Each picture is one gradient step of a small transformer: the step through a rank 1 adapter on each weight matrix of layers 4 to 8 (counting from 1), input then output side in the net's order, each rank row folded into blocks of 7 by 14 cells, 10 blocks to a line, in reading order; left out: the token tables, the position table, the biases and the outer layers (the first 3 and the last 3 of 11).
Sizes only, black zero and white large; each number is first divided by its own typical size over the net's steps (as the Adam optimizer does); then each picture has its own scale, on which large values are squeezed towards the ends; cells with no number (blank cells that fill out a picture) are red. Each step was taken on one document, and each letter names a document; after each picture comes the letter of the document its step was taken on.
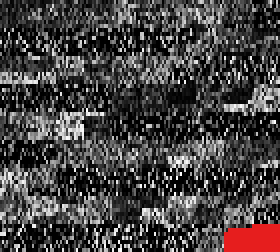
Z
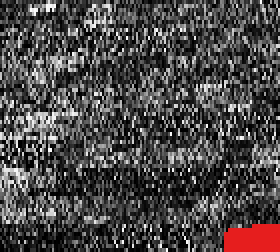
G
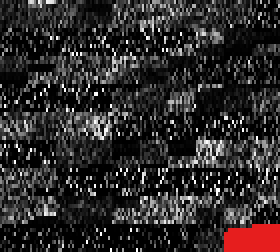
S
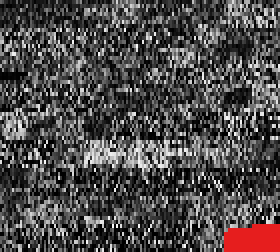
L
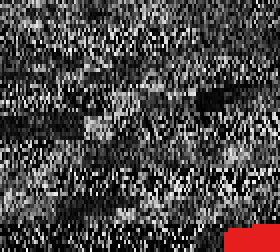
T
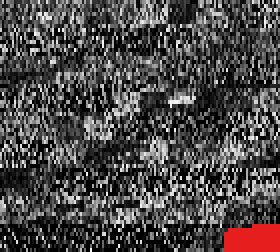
T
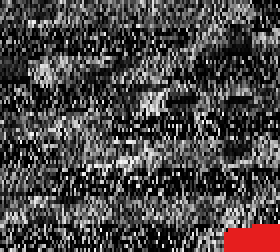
Z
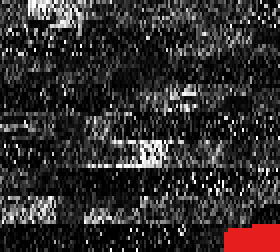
S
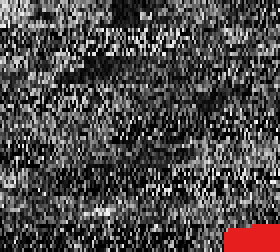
G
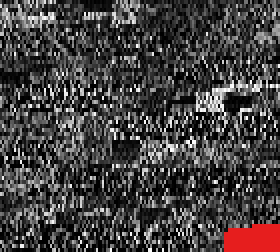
L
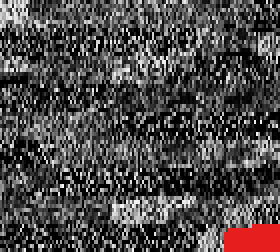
Z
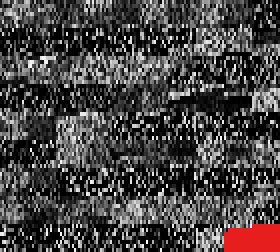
Z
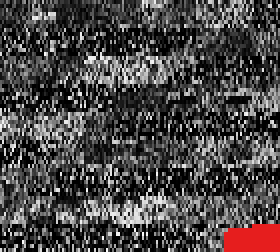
Z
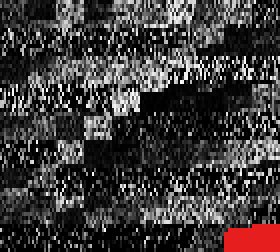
T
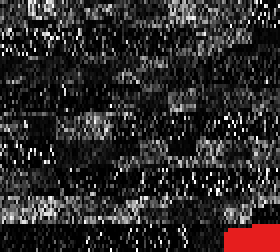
S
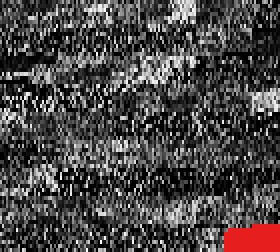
Z
